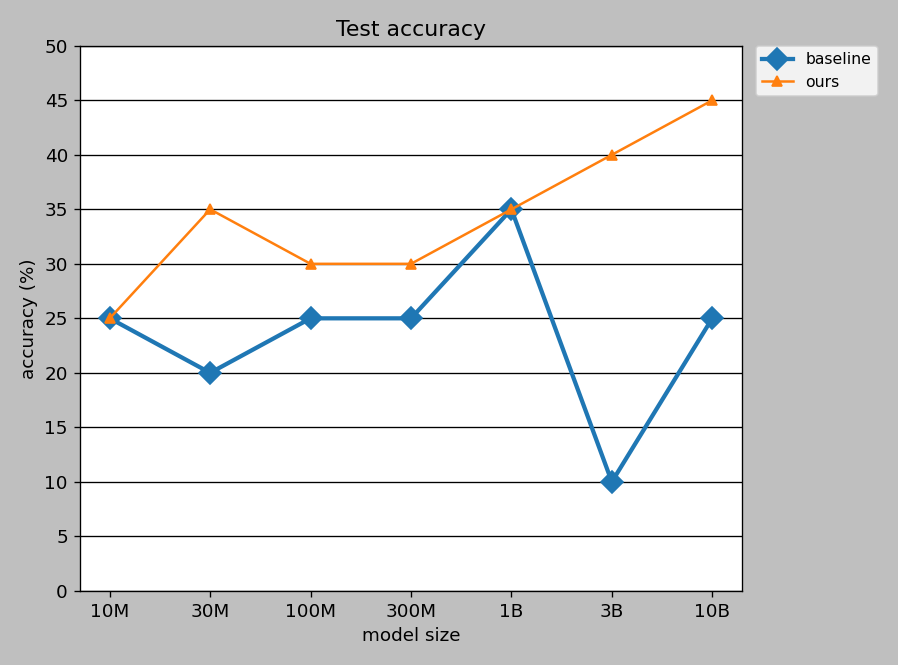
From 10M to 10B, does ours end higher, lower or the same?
higher
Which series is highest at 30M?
ours
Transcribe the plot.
Title: Test accuracy
x-axis: model size, ticks 10M 30M 100M 300M 1B 3B 10B
y-axis: accuracy (%), ticks 0 5 10 15 20 25 30 35 40 45 50
Legend: baseline, ours
Values:
baseline: 25 20 25 25 35 10 25
ours: 25 35 30 30 35 40 45
